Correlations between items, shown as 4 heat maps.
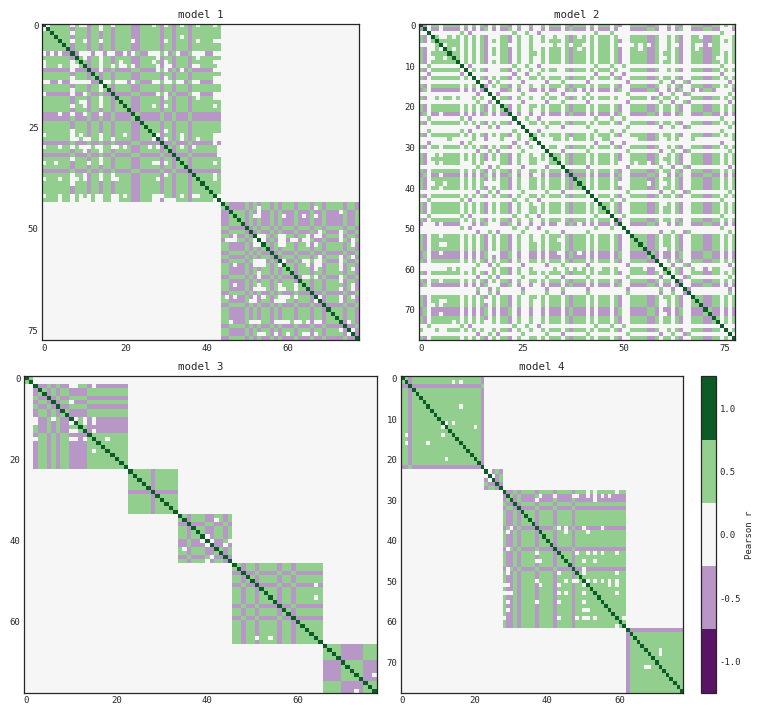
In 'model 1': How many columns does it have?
78
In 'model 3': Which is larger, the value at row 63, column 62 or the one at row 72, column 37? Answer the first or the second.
the first
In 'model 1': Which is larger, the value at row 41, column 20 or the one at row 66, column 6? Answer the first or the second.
the first
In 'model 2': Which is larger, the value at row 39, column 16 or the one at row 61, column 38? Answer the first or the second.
the second
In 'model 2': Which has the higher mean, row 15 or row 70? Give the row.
15
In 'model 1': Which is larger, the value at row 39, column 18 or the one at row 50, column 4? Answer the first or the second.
the first
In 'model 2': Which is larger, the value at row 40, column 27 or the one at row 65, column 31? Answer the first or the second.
the first
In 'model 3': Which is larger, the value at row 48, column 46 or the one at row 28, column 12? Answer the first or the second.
the second
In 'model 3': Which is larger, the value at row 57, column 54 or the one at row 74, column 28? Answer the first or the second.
the first
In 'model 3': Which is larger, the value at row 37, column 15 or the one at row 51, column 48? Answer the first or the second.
the second
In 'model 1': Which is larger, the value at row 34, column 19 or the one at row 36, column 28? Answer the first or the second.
the first
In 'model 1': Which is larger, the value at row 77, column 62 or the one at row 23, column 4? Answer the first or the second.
the first
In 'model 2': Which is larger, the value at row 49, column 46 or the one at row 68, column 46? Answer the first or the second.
the second
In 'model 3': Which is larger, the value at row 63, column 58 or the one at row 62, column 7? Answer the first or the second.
the first
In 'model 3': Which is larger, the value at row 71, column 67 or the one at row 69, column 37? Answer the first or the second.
the second
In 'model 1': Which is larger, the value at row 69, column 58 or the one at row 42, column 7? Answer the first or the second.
the first
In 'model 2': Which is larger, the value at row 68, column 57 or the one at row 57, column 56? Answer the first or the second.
the second
